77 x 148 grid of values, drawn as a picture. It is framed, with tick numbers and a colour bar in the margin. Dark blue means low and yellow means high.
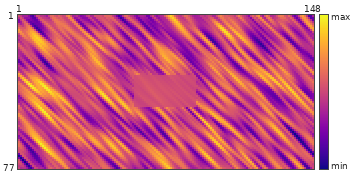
The middle left is the ninth with the highest average. In the centre lies a patch that is calmer than the rest. Streaks slant down to the right. The halves do not mirror each other. No row or column stands out.
